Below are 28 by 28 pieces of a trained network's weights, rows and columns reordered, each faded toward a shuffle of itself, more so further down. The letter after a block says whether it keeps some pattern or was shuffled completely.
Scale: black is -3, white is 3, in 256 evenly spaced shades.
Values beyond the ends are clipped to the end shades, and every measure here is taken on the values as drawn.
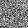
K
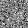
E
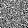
E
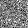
E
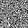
E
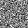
K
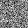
E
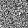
K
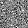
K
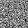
K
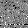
K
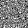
K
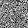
E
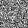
E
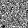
K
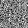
E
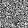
E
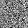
E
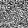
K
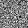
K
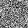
E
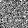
E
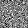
K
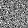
E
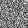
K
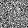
E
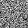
E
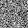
E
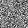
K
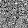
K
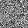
E
